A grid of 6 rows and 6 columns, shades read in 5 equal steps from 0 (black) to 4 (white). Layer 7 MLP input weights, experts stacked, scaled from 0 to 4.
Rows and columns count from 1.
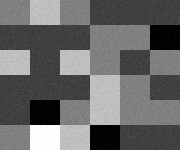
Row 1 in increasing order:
1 1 1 2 2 3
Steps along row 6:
up down down up same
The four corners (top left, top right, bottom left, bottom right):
2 1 2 1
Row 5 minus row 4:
0 -1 1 0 0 1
